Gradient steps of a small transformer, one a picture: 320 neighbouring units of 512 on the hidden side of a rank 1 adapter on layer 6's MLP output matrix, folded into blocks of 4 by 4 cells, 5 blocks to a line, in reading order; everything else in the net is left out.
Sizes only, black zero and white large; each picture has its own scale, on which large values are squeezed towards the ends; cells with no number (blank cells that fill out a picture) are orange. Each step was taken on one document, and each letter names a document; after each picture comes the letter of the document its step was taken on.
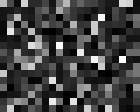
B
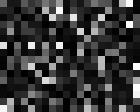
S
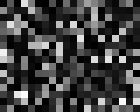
B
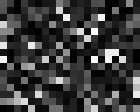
S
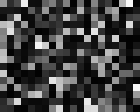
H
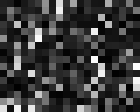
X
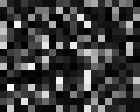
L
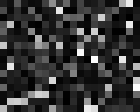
B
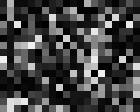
X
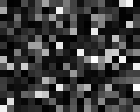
S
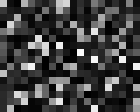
B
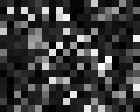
L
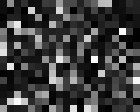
S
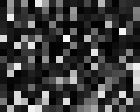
X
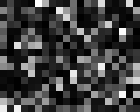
X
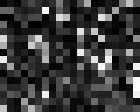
L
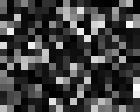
B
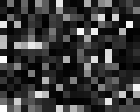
X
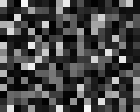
B
